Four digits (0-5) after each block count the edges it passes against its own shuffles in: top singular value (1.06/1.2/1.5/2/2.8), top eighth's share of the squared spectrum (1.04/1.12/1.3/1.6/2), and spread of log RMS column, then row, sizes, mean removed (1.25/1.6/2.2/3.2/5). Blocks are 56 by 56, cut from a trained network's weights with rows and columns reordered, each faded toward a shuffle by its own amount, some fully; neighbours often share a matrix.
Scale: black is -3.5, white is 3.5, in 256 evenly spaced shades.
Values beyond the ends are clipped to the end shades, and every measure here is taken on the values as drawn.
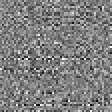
4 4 1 3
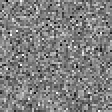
1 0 0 0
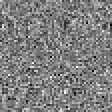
3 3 0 1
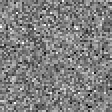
0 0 0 0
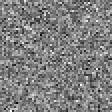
0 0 0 0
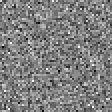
0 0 0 0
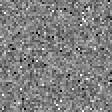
1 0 0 0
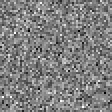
1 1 0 0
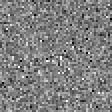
0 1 0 0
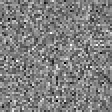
2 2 1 0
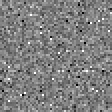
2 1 0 0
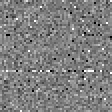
3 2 0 1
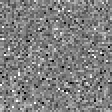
0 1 0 0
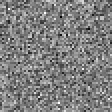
2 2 0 0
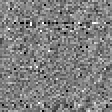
3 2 0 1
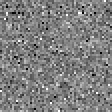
2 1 0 1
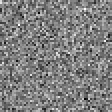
1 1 0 0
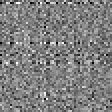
4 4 1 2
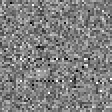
2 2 0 1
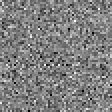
1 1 0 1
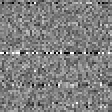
3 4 0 2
